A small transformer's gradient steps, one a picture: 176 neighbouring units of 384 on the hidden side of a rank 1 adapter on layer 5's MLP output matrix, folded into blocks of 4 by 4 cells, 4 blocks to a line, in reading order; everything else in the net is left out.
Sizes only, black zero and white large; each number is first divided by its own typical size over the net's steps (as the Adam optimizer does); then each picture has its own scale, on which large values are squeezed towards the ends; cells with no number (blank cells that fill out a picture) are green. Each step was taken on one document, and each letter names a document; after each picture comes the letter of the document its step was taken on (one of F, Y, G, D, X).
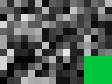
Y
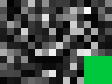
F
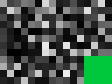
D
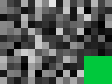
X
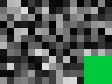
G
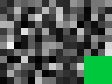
G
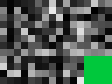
Y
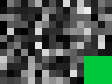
Y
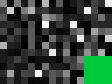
D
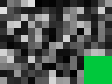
X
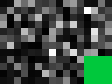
D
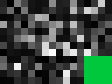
D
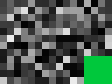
G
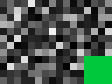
G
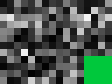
X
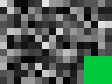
X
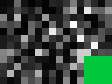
F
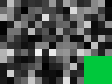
Y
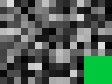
X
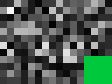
Y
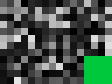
G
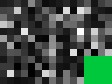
F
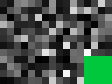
F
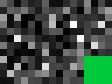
D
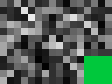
G
